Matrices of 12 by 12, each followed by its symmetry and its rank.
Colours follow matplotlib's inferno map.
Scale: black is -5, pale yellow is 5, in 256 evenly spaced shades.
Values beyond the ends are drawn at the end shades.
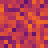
neither, full rank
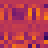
neither, rank two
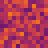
neither, full rank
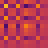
symmetric, rank one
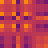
symmetric, rank one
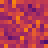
neither, full rank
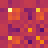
symmetric, rank two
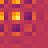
symmetric, rank one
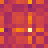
symmetric, rank two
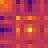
symmetric, rank two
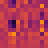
neither, rank two
